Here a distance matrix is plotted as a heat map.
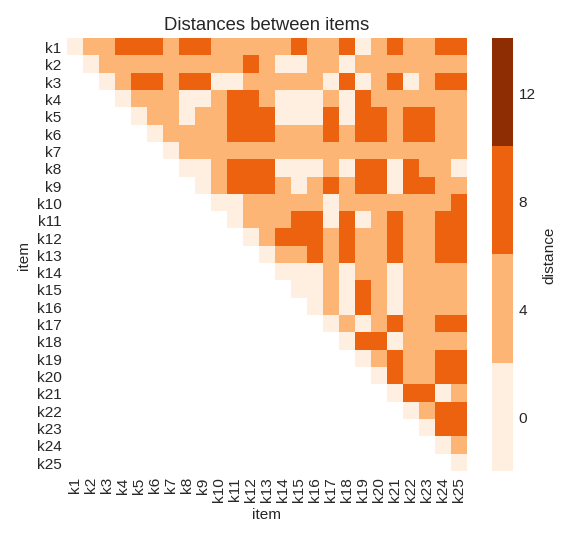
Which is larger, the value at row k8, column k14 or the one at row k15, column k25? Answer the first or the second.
the second
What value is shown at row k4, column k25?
4
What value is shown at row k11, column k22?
4
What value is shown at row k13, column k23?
4
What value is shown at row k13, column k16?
8
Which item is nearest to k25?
k8
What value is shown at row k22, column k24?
8
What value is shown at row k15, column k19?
8
